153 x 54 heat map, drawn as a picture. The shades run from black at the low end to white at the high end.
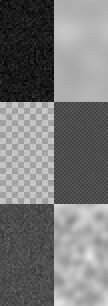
It is made of 3 by 2 panels. Panel 1,1: very low, fine-grained, faint in contrast. Panel 1,2: high, smooth, faint in contrast. Panel 2,1: high, checkered. Panel 2,2: low, checkered, faint in contrast. Panel 3,1: low, fine-grained, faint in contrast. Panel 3,2: high, blotchy.
